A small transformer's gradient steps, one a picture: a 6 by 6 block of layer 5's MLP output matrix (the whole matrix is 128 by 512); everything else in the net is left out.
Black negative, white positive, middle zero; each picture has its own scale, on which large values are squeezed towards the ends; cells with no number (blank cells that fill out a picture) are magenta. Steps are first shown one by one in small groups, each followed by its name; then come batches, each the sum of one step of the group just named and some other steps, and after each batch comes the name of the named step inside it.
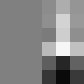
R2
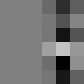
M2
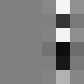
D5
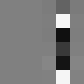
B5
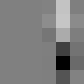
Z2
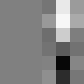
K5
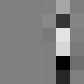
Z2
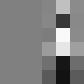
R2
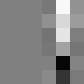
K5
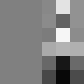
R2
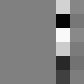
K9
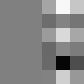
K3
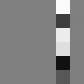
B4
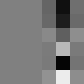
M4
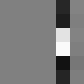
K9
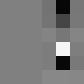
M4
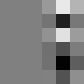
K3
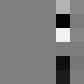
K9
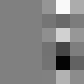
K3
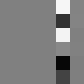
B4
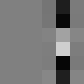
M4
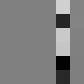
B4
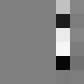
K9
